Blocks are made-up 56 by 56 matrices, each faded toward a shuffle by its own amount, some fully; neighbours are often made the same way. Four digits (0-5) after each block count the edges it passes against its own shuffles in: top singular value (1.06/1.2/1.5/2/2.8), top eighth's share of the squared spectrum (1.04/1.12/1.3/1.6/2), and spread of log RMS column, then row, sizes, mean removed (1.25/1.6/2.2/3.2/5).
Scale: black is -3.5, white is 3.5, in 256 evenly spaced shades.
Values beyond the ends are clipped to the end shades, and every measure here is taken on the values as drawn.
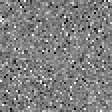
1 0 0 0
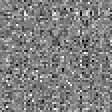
4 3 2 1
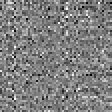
4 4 2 2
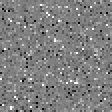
1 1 0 0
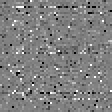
4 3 0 2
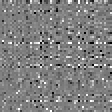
4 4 2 3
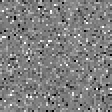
2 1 0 0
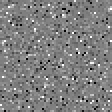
2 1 0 0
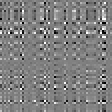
5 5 4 4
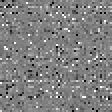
4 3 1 2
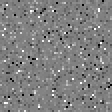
0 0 0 0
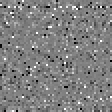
3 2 0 0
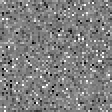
0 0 0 0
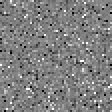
0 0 0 0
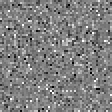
2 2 0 0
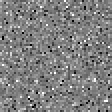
2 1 0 0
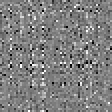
4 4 3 2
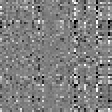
4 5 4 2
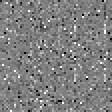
2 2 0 0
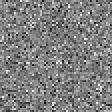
3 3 1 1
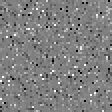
0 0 0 0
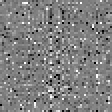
4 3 2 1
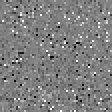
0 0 0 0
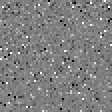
0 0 0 0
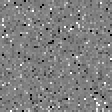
0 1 0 0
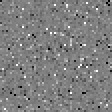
1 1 0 0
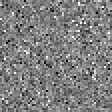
1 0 0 0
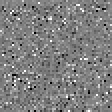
2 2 0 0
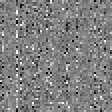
2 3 3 0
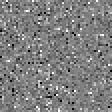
0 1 1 0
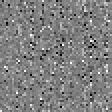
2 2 2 0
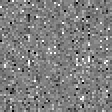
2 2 2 0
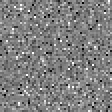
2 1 0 0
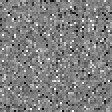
1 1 0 0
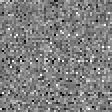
1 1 0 2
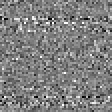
1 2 0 3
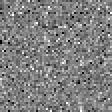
1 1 0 1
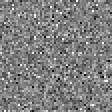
0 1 0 1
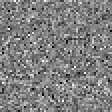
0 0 0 1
